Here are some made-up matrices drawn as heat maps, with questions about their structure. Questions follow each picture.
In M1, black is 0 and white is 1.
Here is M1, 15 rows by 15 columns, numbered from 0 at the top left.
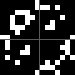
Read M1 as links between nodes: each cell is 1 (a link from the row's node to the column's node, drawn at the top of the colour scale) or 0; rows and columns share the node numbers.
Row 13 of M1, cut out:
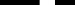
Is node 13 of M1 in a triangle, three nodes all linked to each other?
no
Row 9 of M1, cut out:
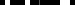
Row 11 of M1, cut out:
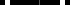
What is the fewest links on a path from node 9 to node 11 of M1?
2
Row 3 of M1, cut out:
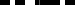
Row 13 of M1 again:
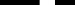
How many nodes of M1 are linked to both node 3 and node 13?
0
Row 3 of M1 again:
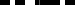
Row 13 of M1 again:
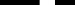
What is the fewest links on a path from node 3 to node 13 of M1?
3
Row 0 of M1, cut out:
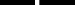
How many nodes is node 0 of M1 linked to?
1
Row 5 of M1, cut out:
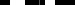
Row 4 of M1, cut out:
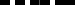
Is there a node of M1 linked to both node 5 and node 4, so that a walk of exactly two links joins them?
yes
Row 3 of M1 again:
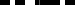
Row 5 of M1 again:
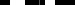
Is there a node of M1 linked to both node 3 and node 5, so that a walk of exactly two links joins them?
yes
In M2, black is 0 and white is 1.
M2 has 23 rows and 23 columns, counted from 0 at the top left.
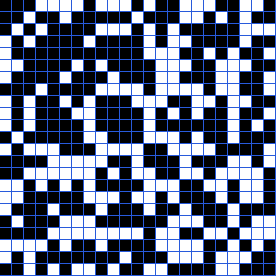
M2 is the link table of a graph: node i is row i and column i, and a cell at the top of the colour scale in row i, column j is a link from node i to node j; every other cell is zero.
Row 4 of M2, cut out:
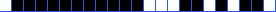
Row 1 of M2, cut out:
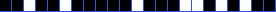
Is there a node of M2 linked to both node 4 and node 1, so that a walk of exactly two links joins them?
no
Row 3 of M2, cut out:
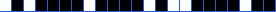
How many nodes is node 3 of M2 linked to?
7
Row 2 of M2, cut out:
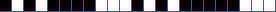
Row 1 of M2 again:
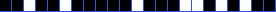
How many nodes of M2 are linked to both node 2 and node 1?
1
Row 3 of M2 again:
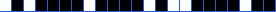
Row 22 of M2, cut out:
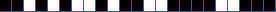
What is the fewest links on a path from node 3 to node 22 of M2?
2
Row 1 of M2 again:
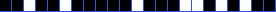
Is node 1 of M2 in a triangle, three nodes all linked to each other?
yes
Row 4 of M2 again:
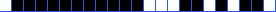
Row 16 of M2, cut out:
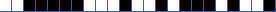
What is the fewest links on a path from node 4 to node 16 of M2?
2
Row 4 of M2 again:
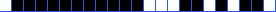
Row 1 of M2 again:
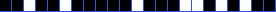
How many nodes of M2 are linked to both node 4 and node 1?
0
